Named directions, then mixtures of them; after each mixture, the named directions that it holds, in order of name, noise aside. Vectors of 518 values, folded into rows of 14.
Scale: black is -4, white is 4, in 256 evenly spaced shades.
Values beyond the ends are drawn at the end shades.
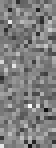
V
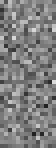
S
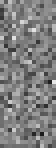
S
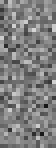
S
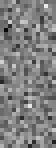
S, V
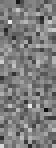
V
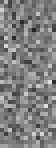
S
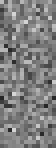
S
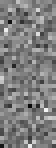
V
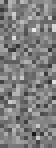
S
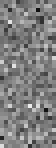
V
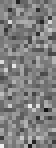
V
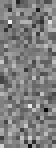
V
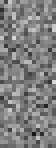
S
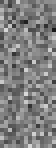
S, V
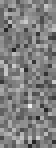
S, V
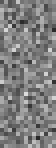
S, V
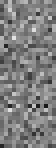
S, V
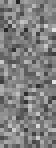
S, V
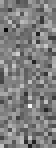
S, V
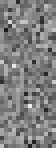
S, V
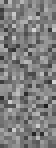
S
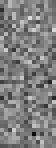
S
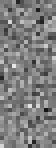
V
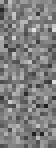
S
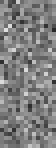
S, V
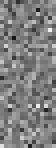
S, V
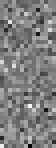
V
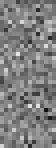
V
